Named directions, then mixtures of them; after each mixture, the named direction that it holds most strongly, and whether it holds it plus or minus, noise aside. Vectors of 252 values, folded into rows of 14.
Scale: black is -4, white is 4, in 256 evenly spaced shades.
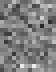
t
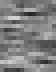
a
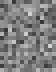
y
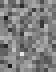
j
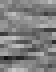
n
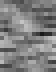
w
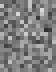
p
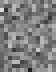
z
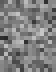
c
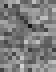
t, plus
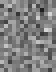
p, minus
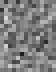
z, minus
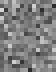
z, plus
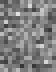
p, plus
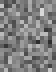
p, plus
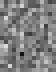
j, minus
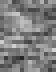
w, plus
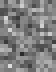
j, minus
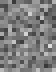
y, plus
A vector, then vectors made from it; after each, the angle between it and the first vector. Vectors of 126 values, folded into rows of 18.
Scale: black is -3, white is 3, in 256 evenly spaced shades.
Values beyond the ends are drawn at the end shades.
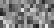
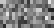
orthogonal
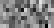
partly opposed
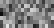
nearly parallel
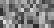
nearly parallel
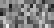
nearly parallel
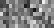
partly opposed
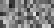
partly aligned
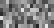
nearly parallel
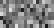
nearly opposite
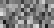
nearly opposite
